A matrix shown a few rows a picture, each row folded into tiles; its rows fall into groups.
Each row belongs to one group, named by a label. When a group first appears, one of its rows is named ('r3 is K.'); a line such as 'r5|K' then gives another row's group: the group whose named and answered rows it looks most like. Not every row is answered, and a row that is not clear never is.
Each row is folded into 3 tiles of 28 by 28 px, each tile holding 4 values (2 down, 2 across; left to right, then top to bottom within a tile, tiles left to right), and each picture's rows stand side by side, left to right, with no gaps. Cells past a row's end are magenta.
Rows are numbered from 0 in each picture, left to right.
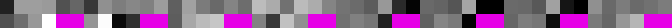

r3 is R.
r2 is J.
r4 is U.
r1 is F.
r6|U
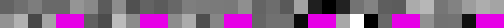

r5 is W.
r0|F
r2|F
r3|U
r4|F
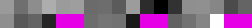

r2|J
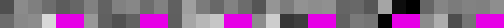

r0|J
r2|J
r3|F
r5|F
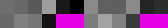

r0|U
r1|U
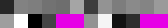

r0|F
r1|F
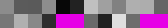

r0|U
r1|R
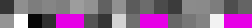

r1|R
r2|J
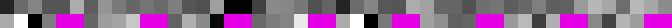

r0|F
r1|J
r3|J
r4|F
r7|R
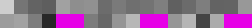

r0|W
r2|F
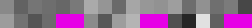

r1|R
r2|R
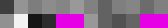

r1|W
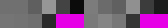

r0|U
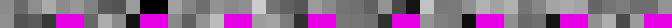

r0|W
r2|R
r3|W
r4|U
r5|W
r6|W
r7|F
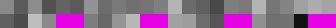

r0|R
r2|W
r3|W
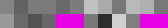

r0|W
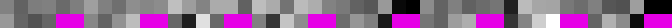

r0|W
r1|R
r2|R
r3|R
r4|U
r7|U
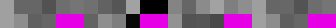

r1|U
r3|W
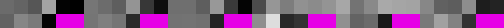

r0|U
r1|U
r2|U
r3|F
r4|W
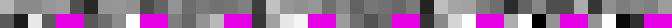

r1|J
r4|W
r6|F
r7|F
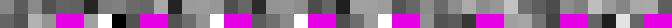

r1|F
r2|J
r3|J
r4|J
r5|W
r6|W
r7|R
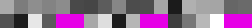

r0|R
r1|F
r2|J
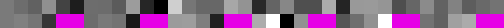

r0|U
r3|F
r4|J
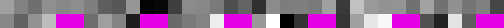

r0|R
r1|U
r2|J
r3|F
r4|J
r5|R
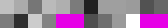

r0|R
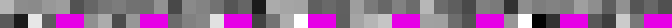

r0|R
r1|F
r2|J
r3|J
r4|J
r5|W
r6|F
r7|R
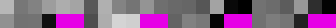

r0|W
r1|J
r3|U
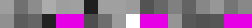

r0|W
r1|J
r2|W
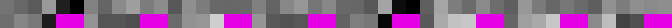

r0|U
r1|W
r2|J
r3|W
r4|U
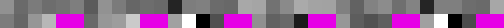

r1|J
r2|F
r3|W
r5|F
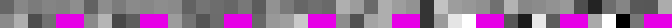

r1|F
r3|J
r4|R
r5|J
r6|R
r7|F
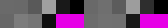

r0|U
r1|U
